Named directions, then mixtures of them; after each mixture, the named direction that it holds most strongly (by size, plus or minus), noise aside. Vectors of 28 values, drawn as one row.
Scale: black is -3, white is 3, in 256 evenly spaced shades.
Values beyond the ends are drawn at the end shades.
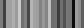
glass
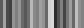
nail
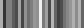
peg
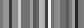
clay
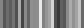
peg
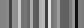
clay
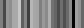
glass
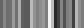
nail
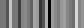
clay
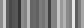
glass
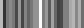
peg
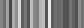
clay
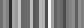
clay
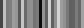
peg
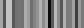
nail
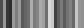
nail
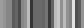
glass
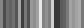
peg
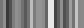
nail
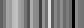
glass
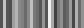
nail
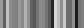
nail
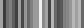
peg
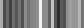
peg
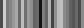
peg
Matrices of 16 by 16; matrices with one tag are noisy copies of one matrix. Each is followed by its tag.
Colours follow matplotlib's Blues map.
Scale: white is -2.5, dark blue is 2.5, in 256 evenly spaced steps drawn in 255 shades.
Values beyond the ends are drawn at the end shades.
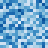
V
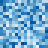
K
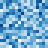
V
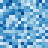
V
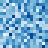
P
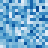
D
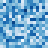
D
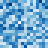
V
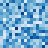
P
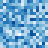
D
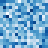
K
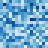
D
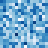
K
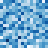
V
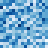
V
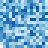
D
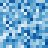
P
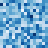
P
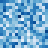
K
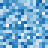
V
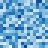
V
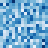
P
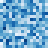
D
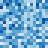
V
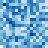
D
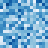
V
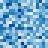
V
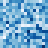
P
